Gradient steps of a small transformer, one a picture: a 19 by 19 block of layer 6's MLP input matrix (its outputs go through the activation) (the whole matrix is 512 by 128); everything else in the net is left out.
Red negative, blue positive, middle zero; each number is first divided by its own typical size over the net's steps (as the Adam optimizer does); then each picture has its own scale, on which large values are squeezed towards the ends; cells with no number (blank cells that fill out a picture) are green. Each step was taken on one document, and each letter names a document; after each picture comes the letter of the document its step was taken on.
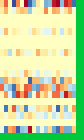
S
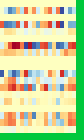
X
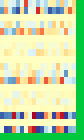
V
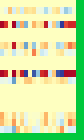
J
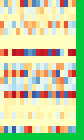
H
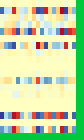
V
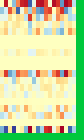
S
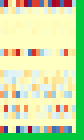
S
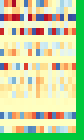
V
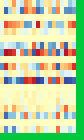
V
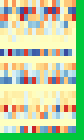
H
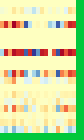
J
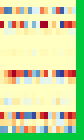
J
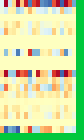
S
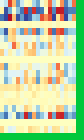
V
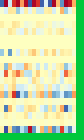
S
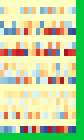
H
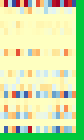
S
